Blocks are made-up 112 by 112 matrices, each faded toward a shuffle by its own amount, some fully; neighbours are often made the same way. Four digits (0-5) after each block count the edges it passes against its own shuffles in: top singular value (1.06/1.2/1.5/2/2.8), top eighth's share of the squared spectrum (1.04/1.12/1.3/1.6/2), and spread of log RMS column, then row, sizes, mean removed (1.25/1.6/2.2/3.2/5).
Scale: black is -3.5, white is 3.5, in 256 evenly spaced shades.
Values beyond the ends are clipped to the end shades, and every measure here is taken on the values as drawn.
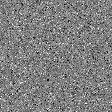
0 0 0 1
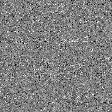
1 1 0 2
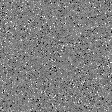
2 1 0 0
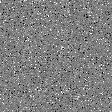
2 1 1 0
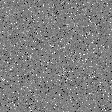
0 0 0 0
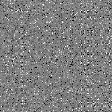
4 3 2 2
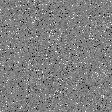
3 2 1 0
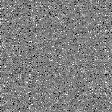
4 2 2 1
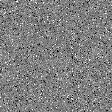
3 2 1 0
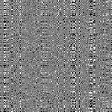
5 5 4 3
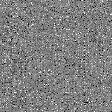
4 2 1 1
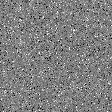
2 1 0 0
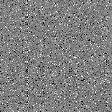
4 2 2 1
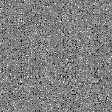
4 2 1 0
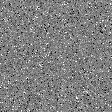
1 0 0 0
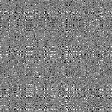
5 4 2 3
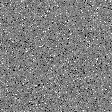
1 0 0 0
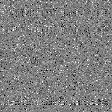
4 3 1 2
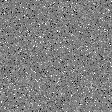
0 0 0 0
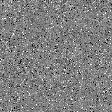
3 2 1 1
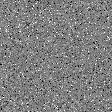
1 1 0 0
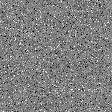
2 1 0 0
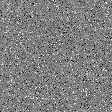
0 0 0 0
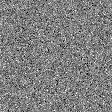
0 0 0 0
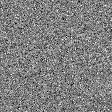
0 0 0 0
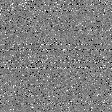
1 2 0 3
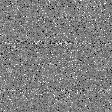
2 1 0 2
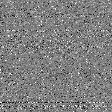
2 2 0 3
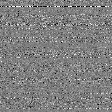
3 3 0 4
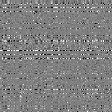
5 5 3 4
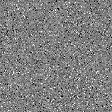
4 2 0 1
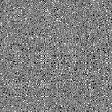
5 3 2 2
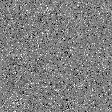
3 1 0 0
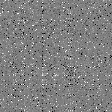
4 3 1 1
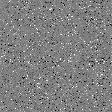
3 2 0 1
